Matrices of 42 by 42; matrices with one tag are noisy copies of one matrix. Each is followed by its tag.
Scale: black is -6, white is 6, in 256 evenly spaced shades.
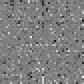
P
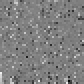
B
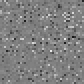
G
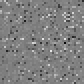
G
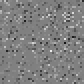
G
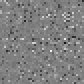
G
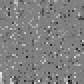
B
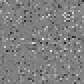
G
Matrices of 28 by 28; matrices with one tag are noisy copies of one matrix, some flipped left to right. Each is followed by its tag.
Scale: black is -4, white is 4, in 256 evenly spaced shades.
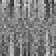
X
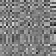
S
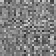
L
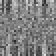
X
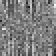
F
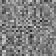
L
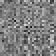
L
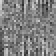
F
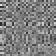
S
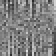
F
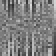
F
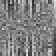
F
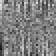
F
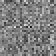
L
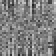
F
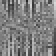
F
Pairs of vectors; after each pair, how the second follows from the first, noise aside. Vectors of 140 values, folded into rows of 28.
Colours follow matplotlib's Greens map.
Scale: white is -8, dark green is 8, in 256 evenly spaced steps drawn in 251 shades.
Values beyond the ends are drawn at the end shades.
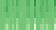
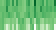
scaled up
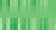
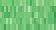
shuffled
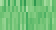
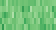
shuffled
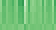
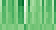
scaled up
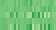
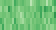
shuffled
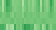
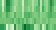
scaled up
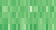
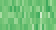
shuffled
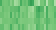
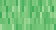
shuffled
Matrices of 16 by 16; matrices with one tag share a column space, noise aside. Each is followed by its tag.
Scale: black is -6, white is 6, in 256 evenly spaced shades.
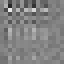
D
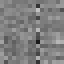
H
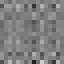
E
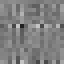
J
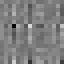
J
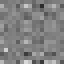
E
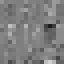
J
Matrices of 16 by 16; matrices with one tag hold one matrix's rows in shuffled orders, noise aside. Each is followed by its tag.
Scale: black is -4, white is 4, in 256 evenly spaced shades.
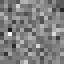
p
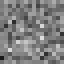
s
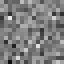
p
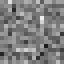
s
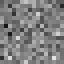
p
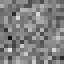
p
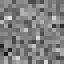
p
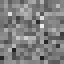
s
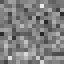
s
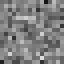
s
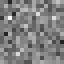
p
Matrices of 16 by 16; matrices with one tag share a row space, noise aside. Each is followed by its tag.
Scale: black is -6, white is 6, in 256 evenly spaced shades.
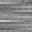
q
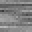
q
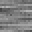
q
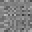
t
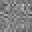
t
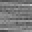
q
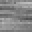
q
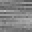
q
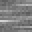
q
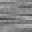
q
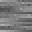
q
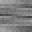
q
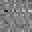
t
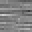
q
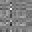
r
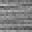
q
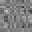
t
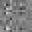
r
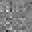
r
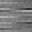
q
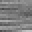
q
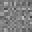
t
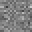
t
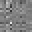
r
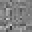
r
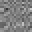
t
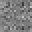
t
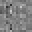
r
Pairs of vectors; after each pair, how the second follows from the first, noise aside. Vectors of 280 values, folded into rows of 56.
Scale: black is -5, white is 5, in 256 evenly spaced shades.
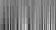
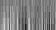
negated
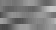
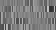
sign-scrambled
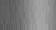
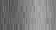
copied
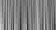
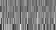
sign-scrambled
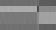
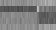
negated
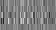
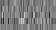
sign-scrambled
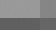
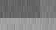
negated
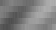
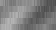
negated
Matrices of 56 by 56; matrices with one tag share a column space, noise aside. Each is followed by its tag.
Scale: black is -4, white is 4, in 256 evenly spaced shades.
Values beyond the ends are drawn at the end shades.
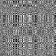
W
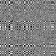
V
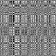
W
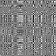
W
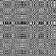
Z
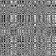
W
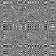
V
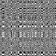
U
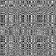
W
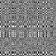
U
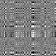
U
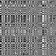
W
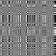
W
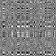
U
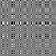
Z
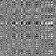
Z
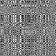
W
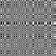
Z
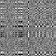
U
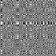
Z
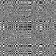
V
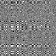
V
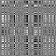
W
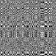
U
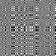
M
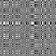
Z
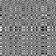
M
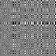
Z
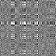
Z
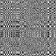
U
